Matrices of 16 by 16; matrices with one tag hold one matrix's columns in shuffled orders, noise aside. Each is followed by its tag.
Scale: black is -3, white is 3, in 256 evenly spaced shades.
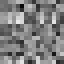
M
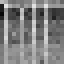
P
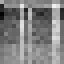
P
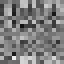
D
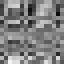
D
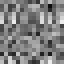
M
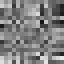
D
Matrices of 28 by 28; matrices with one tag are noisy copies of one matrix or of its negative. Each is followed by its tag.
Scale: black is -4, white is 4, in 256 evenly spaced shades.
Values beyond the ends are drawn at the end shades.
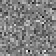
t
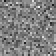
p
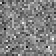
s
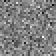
p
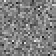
p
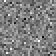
p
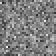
s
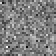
s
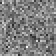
s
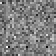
s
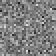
t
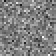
p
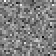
p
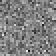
t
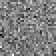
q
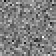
p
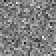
p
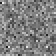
s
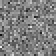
q
